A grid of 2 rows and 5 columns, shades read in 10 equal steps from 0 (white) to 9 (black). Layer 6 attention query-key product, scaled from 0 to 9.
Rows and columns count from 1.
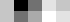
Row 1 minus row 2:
0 4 2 1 1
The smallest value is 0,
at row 2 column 4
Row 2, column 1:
2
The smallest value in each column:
2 5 3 0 1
